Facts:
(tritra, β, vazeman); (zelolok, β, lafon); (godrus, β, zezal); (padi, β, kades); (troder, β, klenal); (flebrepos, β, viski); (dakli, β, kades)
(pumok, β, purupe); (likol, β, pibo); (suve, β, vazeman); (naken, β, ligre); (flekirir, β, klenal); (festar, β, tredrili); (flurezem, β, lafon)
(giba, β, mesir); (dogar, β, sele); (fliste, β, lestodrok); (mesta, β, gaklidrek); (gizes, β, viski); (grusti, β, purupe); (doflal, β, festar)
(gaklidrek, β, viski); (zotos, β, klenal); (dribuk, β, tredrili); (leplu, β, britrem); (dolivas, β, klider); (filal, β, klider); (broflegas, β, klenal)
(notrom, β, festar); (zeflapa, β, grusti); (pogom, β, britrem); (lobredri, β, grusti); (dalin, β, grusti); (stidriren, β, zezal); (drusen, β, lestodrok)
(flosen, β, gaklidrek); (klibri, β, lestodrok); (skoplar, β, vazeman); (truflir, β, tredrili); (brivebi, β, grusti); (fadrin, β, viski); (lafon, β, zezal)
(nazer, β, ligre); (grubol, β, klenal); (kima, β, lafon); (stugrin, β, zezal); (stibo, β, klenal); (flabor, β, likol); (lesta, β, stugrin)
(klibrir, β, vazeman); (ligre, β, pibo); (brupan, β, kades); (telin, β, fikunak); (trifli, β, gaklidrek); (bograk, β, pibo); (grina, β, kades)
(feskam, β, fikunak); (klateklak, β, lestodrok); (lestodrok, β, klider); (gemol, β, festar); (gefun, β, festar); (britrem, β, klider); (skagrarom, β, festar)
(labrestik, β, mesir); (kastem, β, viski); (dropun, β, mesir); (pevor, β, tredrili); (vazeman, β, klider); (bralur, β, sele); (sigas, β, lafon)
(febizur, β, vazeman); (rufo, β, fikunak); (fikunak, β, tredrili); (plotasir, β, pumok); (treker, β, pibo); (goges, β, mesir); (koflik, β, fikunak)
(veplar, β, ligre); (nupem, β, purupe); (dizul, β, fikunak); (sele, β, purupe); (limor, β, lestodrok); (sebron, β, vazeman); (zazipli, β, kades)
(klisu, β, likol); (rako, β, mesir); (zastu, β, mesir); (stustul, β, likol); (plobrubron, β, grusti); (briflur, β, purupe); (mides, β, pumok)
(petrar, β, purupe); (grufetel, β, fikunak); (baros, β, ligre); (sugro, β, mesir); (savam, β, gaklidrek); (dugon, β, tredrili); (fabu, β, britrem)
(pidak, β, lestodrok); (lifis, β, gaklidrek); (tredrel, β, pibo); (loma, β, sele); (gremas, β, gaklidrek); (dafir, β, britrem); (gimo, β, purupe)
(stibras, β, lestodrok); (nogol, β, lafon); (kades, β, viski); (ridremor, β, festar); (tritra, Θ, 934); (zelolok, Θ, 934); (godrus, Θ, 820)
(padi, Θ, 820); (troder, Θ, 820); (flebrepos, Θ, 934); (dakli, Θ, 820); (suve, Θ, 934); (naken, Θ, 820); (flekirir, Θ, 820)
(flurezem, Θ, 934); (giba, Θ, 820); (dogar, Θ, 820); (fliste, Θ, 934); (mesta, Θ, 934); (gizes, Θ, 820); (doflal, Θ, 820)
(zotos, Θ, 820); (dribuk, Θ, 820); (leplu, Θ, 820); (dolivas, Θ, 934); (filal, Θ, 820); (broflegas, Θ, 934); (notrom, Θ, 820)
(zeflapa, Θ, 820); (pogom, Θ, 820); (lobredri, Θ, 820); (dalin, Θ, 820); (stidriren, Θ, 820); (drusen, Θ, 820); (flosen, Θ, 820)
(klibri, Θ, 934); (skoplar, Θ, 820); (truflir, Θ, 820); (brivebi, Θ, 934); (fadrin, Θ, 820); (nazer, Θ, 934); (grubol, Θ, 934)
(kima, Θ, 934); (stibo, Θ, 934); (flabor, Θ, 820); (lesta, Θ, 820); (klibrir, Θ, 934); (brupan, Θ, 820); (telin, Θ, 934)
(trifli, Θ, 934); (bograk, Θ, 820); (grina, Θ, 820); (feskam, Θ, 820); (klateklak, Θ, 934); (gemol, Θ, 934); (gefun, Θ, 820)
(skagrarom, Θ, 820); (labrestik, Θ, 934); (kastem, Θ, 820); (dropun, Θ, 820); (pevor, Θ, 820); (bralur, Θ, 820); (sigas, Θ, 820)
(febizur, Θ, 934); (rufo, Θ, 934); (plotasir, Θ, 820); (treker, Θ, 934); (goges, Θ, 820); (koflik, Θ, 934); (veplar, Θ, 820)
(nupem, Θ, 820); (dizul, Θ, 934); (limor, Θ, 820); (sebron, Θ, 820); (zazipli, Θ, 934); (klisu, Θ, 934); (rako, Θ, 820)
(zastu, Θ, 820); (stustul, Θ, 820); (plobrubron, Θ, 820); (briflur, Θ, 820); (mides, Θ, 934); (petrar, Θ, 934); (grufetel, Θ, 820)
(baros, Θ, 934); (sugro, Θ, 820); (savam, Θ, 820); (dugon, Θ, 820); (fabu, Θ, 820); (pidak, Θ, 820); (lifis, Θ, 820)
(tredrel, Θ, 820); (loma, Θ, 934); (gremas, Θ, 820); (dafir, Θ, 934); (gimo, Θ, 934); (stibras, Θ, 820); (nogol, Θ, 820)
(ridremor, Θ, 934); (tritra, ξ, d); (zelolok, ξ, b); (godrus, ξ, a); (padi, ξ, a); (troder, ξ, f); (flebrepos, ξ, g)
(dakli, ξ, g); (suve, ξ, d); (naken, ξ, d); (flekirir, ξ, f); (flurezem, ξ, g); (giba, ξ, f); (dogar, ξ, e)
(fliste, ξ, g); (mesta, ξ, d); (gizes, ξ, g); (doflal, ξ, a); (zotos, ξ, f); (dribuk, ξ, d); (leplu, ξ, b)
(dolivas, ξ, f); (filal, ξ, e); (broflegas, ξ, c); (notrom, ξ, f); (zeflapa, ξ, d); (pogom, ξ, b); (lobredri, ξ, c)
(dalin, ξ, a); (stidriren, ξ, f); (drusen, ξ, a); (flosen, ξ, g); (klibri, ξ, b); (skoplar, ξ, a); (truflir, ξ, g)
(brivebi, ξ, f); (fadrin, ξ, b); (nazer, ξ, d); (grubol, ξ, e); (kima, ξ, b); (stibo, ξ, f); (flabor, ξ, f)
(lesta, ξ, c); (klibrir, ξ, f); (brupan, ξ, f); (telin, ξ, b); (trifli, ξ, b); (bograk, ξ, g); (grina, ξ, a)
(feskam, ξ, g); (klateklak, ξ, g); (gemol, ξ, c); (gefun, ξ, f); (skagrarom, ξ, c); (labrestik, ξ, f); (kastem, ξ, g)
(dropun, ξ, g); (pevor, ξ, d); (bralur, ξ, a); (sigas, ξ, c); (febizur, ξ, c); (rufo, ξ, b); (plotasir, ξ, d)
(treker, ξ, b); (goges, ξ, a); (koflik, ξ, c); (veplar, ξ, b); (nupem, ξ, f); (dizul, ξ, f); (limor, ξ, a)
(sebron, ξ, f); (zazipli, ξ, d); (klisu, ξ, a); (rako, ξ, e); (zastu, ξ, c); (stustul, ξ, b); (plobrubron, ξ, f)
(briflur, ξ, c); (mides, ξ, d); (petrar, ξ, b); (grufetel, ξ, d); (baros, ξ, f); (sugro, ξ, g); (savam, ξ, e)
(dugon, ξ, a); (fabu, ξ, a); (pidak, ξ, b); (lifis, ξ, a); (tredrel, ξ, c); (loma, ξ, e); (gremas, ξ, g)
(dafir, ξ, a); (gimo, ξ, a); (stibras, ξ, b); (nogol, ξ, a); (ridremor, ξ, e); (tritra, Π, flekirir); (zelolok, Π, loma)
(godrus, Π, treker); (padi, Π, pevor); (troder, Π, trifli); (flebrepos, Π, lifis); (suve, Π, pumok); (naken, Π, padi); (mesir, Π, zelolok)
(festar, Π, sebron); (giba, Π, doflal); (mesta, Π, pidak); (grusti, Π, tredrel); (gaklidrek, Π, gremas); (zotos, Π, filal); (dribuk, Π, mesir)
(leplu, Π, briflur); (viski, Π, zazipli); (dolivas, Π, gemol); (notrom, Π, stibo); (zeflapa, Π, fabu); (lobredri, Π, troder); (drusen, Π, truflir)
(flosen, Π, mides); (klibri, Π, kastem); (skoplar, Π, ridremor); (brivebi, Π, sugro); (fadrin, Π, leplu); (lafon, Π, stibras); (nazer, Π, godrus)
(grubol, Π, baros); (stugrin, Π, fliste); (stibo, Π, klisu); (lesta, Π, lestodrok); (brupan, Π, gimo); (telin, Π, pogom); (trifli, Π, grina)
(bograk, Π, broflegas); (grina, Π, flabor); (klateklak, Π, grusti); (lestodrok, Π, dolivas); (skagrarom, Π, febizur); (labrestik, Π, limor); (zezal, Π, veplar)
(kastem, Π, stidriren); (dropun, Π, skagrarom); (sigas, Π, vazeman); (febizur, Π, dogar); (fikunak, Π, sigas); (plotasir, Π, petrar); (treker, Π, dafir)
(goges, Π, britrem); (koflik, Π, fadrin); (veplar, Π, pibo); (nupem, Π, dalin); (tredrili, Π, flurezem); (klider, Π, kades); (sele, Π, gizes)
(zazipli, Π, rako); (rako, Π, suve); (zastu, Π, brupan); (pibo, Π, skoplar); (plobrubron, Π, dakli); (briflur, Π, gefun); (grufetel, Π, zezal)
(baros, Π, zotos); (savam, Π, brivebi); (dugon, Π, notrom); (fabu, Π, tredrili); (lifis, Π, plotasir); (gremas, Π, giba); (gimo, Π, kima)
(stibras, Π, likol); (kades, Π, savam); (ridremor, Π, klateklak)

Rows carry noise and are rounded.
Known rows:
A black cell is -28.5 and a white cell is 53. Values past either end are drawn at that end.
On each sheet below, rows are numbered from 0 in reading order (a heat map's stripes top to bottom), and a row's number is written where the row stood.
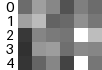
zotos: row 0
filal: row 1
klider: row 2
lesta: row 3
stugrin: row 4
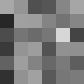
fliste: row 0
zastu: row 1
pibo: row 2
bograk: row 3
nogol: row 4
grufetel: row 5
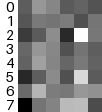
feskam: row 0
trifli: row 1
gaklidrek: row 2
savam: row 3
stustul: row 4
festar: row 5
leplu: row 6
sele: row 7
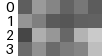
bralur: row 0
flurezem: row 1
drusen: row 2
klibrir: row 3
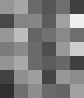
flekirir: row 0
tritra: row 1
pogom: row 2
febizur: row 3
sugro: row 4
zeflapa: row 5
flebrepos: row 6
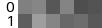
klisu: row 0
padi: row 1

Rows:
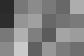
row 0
labrestik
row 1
dugon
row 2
fabu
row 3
limor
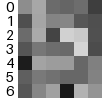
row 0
stidriren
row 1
brupan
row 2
britrem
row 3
mesir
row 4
goges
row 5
treker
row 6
nupem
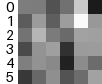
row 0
likol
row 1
lestodrok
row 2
stibras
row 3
dropun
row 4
gremas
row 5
telin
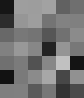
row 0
plobrubron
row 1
lobredri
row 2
baros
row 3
giba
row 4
pumok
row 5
mesta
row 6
gemol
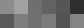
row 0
truflir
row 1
stibo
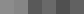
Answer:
broflegas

